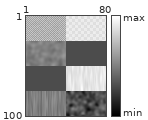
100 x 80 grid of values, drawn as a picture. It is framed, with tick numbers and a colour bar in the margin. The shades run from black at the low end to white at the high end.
It is made of 4 by 2 panels. Panel 1,1: high, checkered. Panel 1,2: very high, checkered, faint in contrast. Panel 2,1: middling, blotchy, faint in contrast. Panel 2,2: low, flat. Panel 3,1: low, flat. Panel 3,2: very high, streaked downward, faint in contrast. Panel 4,1: middling, streaked downward, faint in contrast. Panel 4,2: low, blotchy.
